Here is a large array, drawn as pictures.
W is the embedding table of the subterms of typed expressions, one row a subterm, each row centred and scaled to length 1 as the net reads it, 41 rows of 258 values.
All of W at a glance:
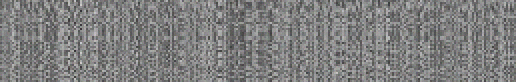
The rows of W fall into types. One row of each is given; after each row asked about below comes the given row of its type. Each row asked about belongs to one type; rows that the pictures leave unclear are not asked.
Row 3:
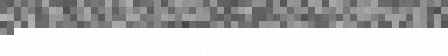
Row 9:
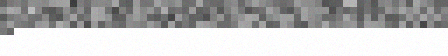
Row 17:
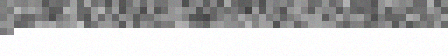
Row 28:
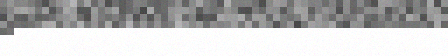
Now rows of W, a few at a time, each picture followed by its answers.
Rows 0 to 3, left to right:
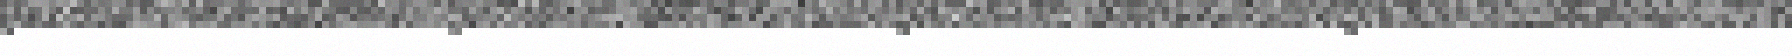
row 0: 9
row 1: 17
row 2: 3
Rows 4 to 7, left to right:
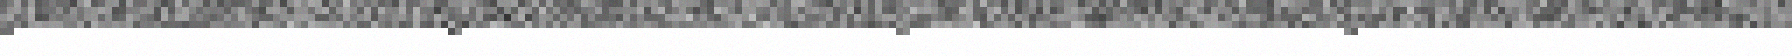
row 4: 3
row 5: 28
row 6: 17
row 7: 9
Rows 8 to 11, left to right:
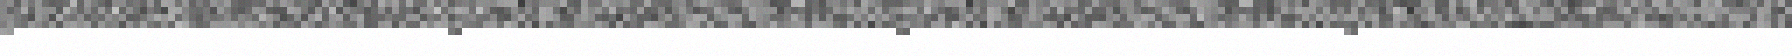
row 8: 17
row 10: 9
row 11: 3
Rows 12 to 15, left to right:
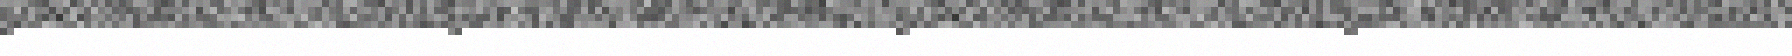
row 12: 28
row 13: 9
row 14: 28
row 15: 28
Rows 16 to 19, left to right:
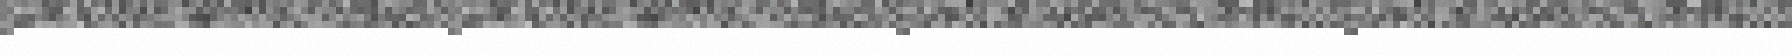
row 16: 17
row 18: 9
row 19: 9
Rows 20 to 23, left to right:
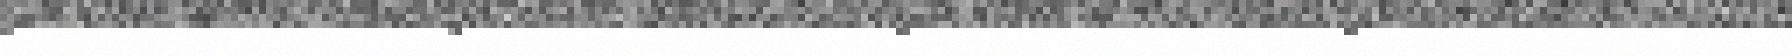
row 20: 17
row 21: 3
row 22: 28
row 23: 28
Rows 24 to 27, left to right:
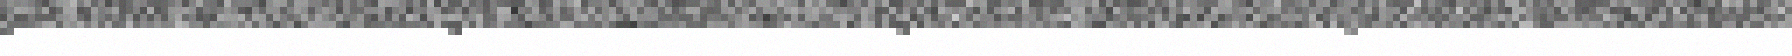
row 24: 28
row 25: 3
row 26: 3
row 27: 17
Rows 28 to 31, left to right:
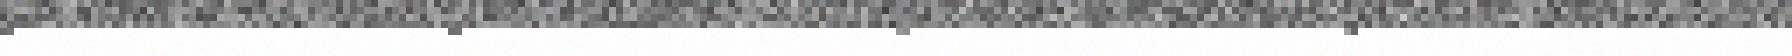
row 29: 3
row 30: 17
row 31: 3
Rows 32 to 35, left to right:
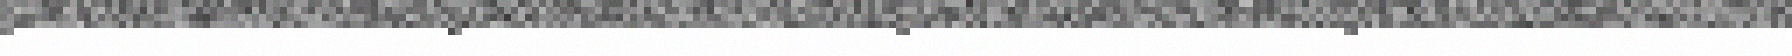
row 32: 17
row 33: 28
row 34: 9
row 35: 3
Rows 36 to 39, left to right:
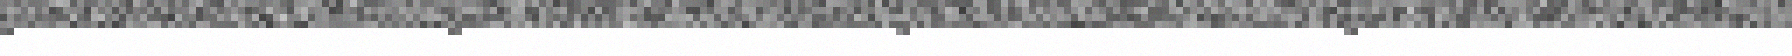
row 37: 28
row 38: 3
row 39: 9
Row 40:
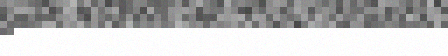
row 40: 28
